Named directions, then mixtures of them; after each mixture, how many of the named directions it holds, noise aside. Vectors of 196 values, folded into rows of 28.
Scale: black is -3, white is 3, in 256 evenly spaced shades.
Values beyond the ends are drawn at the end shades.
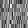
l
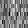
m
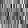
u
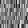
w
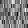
two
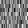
three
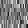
two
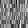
two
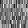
three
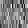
one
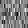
three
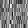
one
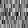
three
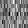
one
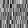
one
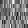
three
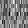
one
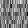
two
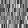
two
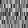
three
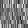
two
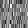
one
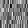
one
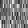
three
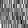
two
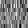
two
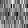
two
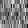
two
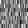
two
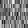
three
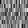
three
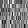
two
